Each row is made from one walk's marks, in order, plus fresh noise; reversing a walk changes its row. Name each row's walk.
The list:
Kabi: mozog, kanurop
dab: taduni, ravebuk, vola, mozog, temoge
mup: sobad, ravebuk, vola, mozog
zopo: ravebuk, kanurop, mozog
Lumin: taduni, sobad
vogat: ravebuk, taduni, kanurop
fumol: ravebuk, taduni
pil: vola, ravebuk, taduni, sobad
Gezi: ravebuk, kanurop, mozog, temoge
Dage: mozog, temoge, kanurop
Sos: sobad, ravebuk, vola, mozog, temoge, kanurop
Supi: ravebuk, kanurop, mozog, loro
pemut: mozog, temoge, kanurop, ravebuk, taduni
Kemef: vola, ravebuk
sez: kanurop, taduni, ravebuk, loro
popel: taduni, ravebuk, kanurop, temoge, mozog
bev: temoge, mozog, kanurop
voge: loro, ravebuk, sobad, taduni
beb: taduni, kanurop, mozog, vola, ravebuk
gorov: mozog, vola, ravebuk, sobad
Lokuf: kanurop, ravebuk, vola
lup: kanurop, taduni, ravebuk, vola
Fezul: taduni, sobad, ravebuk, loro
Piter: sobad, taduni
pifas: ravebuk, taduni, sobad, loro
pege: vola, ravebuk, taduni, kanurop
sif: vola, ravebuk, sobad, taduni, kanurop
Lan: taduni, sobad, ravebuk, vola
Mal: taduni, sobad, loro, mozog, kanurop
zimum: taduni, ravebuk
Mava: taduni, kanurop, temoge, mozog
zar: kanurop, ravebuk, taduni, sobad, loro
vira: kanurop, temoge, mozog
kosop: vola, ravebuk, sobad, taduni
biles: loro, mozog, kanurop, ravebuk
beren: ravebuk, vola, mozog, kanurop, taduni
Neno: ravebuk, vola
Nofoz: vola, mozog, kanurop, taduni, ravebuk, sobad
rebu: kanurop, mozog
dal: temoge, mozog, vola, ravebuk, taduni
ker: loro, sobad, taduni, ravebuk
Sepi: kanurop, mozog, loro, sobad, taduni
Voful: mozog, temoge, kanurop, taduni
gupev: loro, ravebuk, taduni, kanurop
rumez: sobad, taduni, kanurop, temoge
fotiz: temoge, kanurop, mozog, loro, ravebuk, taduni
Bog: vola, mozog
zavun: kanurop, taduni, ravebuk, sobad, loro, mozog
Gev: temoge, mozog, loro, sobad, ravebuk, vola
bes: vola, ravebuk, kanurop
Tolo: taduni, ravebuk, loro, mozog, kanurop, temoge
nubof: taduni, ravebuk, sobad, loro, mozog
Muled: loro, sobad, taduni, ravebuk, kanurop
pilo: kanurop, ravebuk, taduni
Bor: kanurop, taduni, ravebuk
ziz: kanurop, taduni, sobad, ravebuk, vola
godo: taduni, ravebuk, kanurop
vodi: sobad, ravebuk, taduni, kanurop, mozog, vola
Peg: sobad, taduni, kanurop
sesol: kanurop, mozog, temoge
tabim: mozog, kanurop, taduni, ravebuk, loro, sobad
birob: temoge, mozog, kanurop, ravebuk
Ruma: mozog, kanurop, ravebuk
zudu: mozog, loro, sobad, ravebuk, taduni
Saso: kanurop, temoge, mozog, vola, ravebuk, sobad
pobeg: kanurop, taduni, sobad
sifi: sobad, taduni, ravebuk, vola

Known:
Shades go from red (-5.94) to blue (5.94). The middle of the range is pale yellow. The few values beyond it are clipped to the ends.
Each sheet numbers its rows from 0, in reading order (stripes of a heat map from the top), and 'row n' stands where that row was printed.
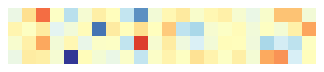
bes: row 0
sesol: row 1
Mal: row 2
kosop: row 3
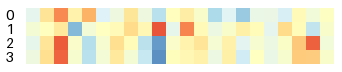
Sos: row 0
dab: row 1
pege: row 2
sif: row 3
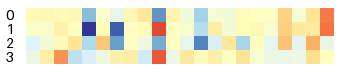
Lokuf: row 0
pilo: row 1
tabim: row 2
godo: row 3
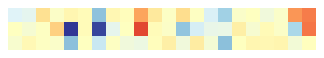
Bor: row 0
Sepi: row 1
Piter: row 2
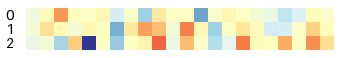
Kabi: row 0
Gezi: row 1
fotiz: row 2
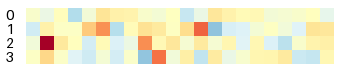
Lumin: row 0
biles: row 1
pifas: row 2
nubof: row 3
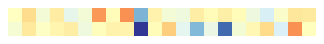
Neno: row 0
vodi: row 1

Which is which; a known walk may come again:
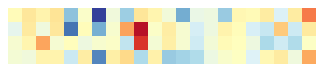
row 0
zavun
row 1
beren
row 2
Mal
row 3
Saso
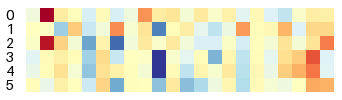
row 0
pifas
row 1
Gev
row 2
zar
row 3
Nofoz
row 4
pil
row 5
pobeg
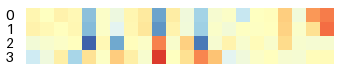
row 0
lup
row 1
Lokuf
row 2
Voful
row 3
zimum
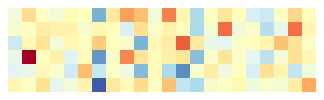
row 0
Gezi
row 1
bev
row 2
Kemef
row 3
Supi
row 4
gorov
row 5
sesol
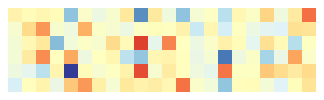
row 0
ziz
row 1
Muled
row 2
dab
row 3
Peg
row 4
dal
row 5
ker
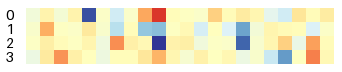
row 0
fumol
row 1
mup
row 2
sifi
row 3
vogat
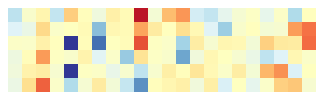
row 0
beb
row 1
Bor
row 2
pilo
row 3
Kabi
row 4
kosop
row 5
sif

